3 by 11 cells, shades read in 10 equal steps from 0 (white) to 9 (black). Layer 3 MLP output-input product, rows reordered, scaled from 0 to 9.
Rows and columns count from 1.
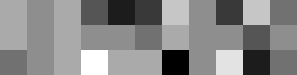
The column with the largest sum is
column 10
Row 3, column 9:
1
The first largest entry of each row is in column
5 10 7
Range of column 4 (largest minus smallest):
6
